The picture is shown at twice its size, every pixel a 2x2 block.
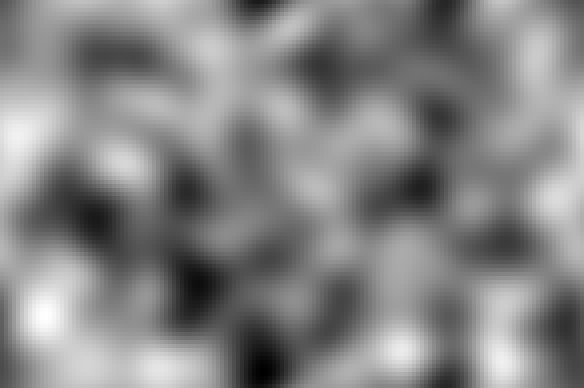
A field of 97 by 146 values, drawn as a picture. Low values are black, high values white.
The bottom left is the ninth with the highest average. The texture varies smoothly and slowly. The bottom middle is the ninth with the lowest average. No single row or column stands out from its neighbours. The halves do not mirror each other. There are no lone odd cells.
